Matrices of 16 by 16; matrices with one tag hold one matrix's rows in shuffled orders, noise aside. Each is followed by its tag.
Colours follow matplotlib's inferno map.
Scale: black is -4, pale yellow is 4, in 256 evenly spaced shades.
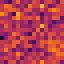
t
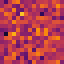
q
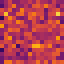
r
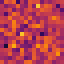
q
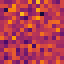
q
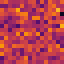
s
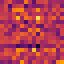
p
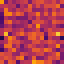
r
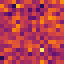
t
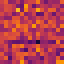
p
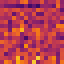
p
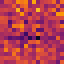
p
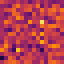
t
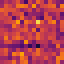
p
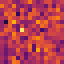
q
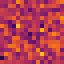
t
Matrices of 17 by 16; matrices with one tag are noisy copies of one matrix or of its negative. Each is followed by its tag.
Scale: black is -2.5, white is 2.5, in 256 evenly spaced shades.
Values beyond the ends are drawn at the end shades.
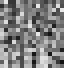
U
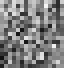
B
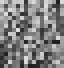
B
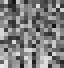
U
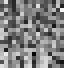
U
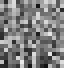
U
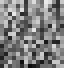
B
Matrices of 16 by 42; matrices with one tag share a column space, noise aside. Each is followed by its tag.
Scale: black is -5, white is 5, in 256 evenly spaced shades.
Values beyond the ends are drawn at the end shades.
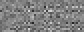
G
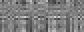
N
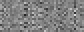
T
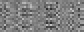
T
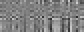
N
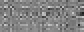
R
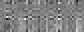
N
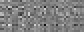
R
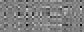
R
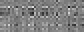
R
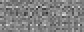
R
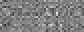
R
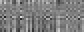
N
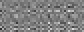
G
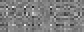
R
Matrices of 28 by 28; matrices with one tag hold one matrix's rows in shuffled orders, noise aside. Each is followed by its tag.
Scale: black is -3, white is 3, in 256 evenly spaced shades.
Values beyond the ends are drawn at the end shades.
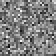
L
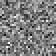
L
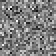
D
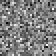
L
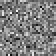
D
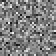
D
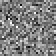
D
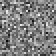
L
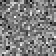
L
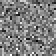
D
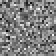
L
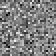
L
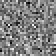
D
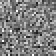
D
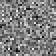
D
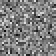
D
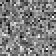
L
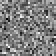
L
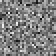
D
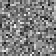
L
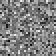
L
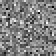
L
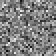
L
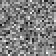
L
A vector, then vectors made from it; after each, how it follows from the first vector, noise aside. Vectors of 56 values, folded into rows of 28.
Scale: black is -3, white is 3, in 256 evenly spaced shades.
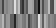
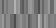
shrunk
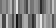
reversed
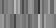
shrunk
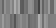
shrunk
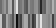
reversed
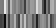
wrapped around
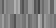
shrunk
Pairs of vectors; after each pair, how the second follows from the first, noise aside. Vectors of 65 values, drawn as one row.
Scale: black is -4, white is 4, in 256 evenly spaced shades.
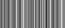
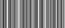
wrapped around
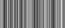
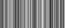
wrapped around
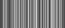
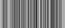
negated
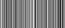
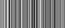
wrapped around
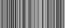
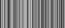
wrapped around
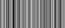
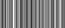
negated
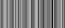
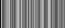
wrapped around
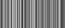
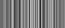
wrapped around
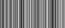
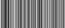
wrapped around
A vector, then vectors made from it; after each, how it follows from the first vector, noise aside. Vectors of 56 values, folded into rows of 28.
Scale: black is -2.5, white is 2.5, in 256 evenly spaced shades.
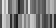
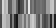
copied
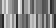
sign-scrambled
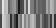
copied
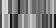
copied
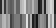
reversed
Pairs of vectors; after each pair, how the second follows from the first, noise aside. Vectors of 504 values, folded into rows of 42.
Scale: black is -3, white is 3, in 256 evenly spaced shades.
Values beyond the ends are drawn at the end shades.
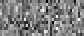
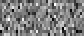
shuffled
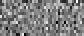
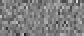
shrunk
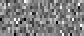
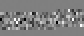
partly zeroed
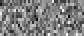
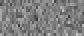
shrunk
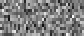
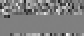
partly zeroed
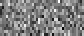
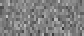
shrunk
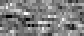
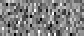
shuffled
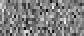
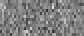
shrunk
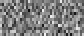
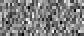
shuffled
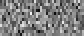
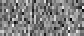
shuffled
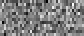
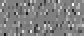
partly zeroed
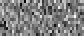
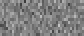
shrunk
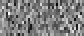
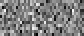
shuffled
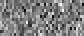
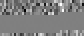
partly zeroed
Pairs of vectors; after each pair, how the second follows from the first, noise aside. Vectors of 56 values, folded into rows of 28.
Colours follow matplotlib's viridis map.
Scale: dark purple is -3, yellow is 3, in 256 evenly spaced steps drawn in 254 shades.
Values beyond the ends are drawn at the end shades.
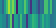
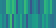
shrunk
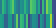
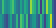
copied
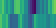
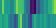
copied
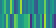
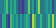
shuffled
